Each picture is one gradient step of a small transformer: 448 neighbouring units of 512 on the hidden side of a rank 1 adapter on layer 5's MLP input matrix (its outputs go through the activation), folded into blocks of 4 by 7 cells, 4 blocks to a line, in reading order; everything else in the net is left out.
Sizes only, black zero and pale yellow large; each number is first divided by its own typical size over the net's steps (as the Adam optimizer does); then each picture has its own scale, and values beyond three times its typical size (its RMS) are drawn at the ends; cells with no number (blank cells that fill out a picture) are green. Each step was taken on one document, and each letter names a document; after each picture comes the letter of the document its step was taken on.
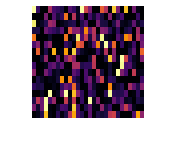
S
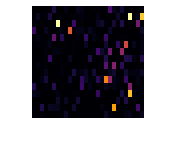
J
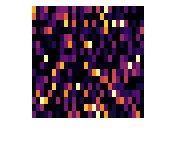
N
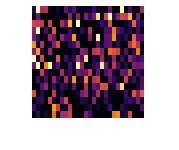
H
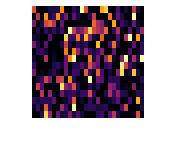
S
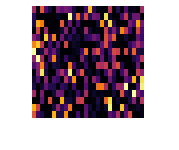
H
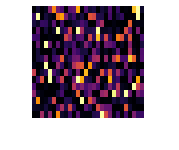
S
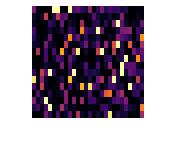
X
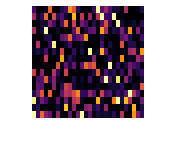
N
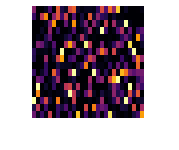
N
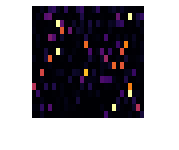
J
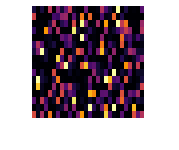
N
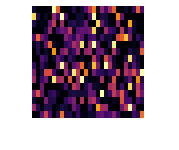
S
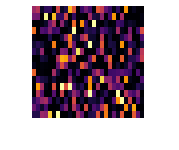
N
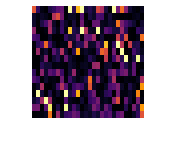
X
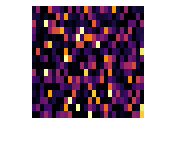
S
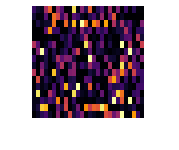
N
